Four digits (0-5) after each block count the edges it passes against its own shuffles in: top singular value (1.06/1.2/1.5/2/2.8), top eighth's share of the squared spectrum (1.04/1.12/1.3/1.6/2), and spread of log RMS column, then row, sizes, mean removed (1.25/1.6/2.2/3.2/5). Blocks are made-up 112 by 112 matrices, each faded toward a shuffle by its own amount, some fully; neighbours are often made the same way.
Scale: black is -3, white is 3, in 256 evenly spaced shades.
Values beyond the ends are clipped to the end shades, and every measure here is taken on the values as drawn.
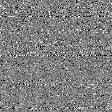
2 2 0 3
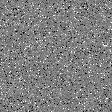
0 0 0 0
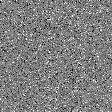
0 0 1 0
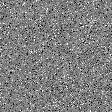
0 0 0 0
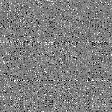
4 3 2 2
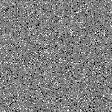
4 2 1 1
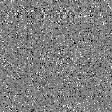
3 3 2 2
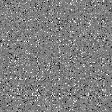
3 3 2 2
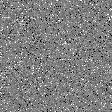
2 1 0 0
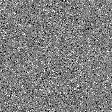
0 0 1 0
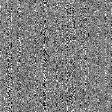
1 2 4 0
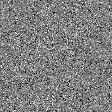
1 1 2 0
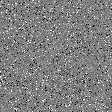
0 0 0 0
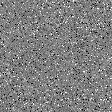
2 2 0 1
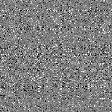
4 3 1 3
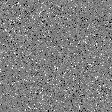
0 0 0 0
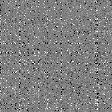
4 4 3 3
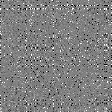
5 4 3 3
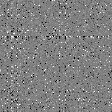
4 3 2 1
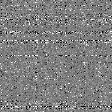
2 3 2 4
